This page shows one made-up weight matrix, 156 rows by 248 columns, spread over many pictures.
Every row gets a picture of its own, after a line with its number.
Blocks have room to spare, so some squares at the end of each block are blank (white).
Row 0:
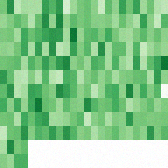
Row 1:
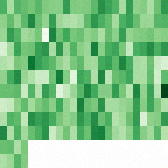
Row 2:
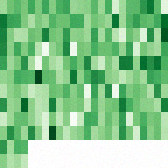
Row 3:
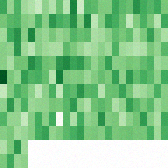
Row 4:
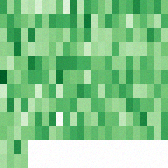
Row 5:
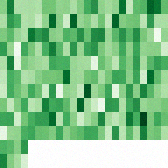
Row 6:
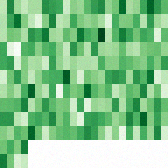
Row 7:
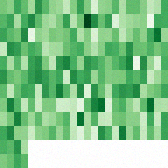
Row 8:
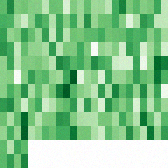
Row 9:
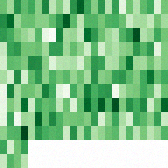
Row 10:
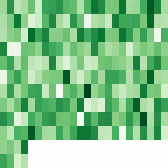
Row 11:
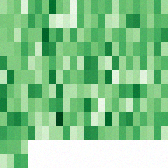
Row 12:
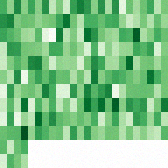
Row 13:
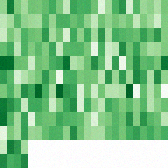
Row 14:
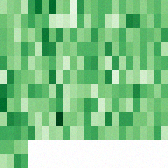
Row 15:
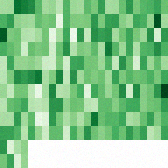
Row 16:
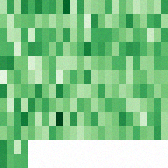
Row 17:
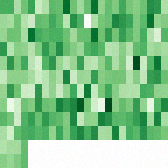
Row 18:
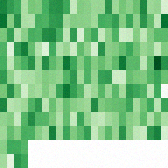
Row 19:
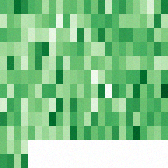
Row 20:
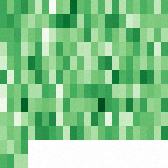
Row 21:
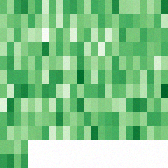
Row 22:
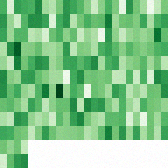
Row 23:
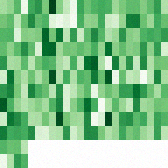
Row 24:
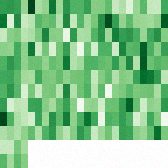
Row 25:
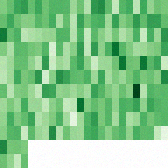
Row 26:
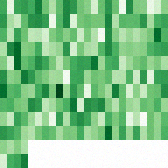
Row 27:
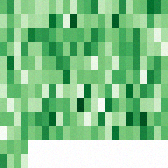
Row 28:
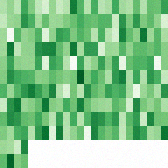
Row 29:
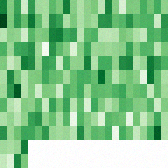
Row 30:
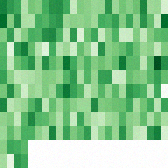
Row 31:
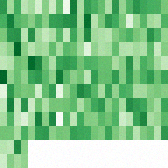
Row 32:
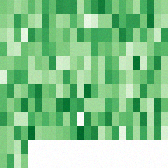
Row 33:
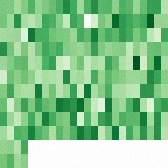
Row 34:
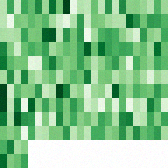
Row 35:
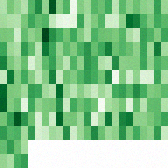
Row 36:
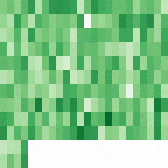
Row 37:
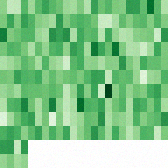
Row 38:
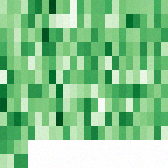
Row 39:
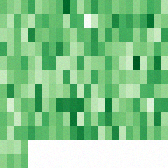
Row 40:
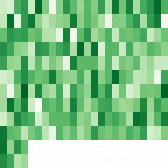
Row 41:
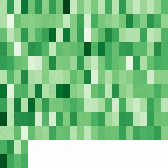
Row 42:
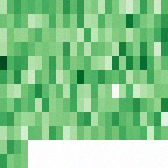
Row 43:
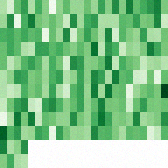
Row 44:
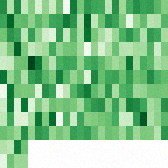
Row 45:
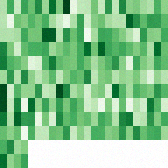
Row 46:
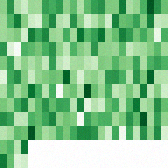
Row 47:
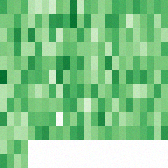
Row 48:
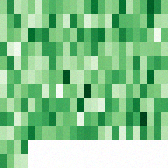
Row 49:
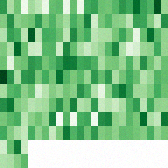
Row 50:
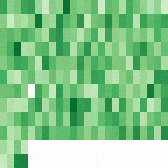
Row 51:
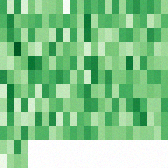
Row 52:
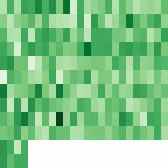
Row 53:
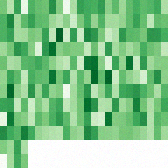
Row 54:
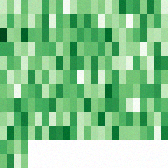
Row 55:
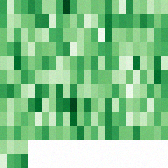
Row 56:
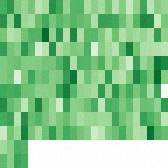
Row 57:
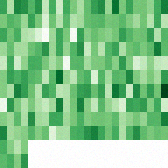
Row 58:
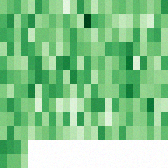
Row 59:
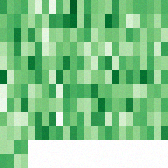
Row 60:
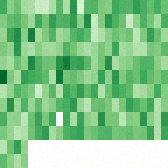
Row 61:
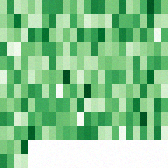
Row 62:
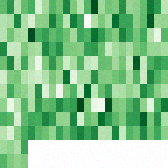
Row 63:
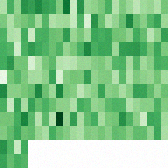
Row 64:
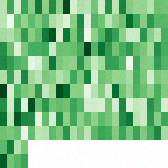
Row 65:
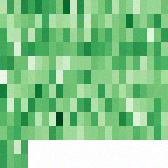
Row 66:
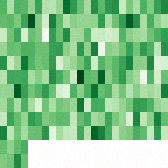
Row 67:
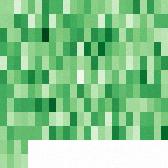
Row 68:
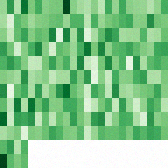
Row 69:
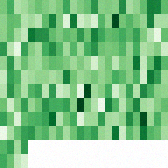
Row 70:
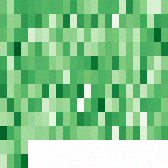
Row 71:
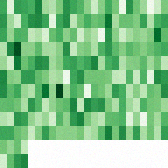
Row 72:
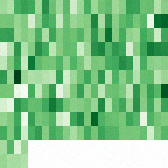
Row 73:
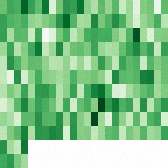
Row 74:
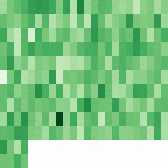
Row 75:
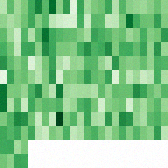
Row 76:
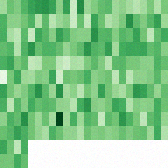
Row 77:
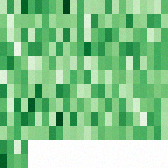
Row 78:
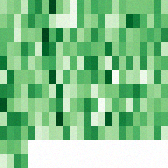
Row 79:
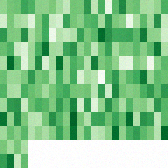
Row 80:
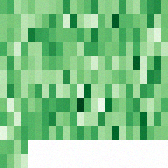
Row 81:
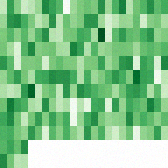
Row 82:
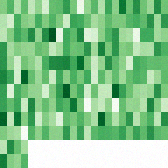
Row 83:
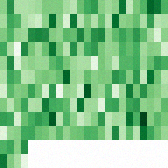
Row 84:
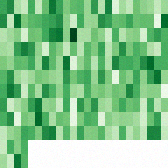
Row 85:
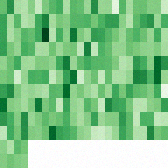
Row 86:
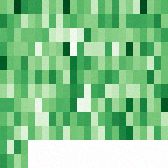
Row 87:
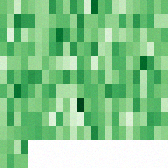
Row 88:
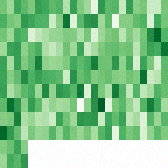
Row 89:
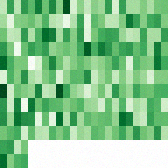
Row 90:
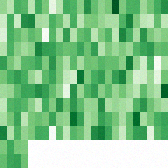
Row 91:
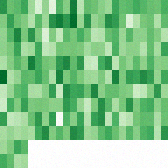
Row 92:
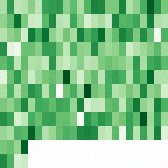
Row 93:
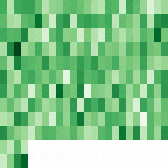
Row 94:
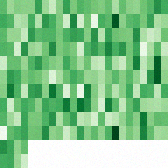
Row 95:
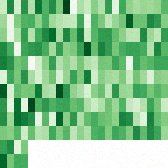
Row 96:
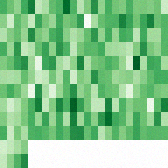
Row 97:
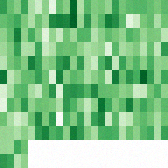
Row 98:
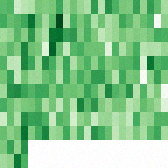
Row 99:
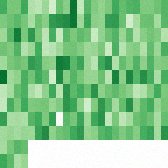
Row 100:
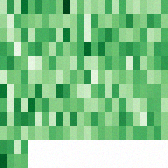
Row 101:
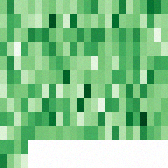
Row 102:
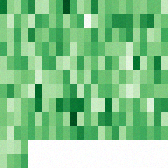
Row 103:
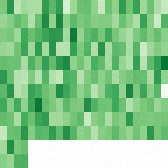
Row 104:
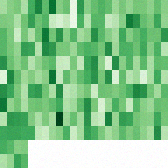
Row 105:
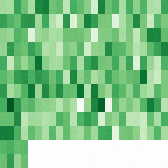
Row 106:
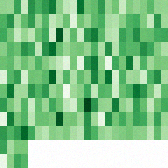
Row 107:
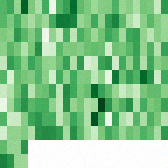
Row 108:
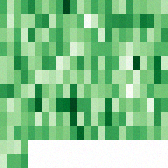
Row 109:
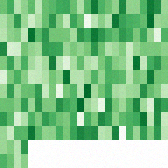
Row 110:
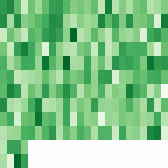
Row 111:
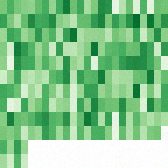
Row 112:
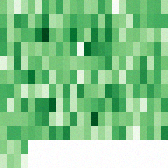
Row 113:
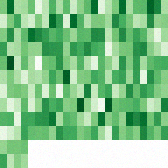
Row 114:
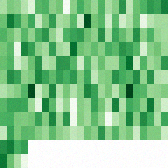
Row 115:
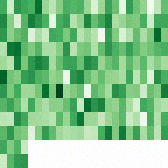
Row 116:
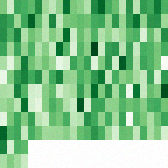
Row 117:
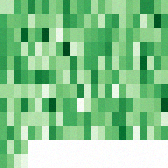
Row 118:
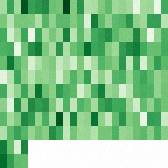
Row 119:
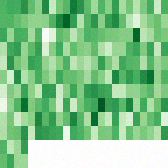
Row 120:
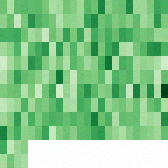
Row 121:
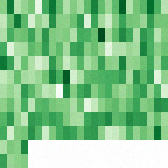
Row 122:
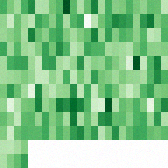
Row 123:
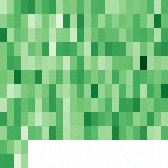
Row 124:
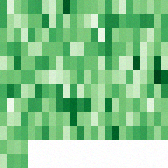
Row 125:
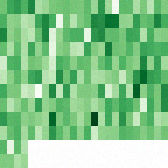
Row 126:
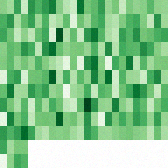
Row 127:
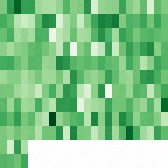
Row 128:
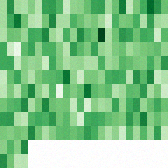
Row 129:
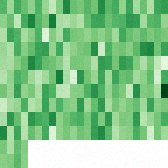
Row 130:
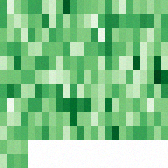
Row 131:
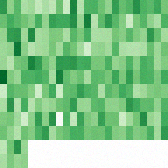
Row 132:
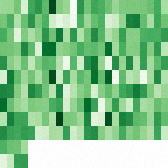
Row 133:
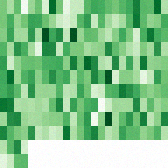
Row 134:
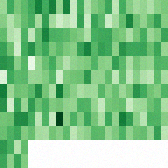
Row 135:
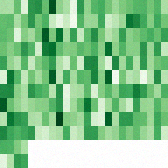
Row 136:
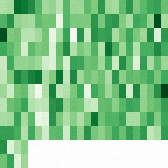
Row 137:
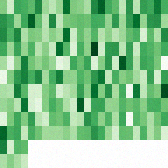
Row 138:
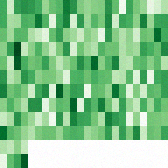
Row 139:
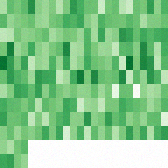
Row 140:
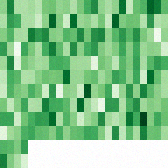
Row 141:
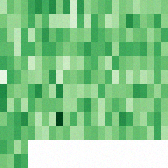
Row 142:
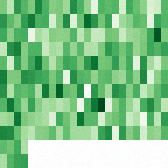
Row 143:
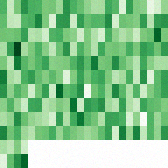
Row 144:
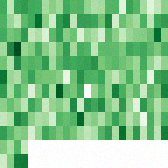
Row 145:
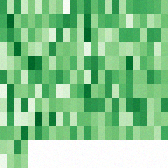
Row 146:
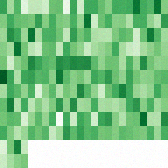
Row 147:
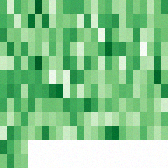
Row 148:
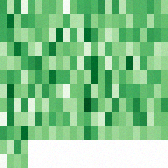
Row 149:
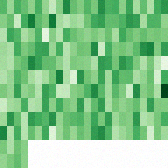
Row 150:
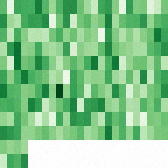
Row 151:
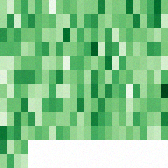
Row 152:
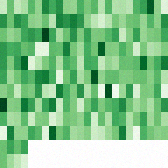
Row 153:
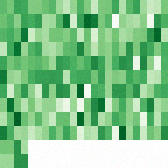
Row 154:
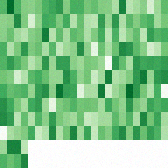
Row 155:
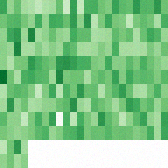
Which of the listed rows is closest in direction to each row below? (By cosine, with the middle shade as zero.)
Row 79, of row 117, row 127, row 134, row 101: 127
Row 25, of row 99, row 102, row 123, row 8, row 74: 123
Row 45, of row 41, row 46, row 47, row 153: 41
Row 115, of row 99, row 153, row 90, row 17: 153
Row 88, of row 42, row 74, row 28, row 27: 42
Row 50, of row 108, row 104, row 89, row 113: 108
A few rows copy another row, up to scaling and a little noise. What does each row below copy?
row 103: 0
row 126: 106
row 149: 129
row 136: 15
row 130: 124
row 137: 116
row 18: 30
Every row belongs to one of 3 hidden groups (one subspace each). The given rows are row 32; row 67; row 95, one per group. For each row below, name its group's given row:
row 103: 67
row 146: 95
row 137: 67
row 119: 95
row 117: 67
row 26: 32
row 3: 95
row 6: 32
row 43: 67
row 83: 32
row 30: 67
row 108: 32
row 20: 95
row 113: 32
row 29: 67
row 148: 95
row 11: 95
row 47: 95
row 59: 95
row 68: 95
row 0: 67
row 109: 32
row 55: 32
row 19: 67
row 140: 32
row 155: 95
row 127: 67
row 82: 95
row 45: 95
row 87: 67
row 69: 32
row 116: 67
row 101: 32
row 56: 67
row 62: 32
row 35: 95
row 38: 95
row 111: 67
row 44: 95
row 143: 32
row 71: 32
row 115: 32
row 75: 95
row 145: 95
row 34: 95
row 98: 67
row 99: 95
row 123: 67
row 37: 67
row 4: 95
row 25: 67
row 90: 67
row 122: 32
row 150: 32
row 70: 32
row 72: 67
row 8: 67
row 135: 95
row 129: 67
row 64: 95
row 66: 67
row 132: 95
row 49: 95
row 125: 67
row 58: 32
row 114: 32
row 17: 32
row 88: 32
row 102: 32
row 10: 32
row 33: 32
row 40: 67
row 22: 32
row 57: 67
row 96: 32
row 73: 95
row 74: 95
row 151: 67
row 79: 67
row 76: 95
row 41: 95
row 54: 67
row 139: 67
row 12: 95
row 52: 95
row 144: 32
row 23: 95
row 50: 32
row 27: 32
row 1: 67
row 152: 67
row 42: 67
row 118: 95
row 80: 32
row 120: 67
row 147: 32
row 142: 32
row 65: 95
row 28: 67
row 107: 95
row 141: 95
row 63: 95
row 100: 95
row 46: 32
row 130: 32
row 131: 95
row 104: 95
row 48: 32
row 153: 32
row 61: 32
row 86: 67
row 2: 67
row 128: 32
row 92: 32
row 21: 67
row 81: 32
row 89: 95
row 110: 67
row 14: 95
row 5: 32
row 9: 95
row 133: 95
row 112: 67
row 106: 95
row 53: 95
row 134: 95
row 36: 32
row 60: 95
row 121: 32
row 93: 32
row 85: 67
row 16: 95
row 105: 32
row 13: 67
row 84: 67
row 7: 32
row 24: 67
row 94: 32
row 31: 95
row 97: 95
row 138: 32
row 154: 67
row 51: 95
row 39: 32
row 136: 67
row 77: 95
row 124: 32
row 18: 67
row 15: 67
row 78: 95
